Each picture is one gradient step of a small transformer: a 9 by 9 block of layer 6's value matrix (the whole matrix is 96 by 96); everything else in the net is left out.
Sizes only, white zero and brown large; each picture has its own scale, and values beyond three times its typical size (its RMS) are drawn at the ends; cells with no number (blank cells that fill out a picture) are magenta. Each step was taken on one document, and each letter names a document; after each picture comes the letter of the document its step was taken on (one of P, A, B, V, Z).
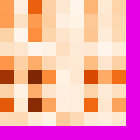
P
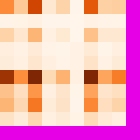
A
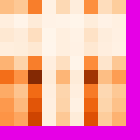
A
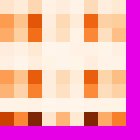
A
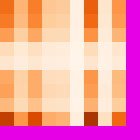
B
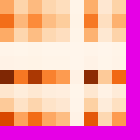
B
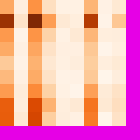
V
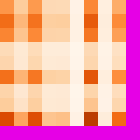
B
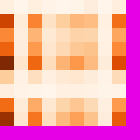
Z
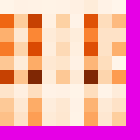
A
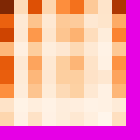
Z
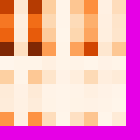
V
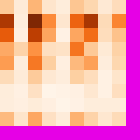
V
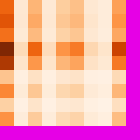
Z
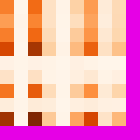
V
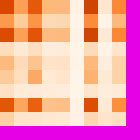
B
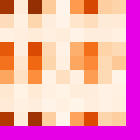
V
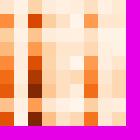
P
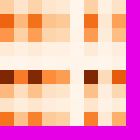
B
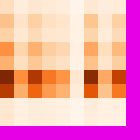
B
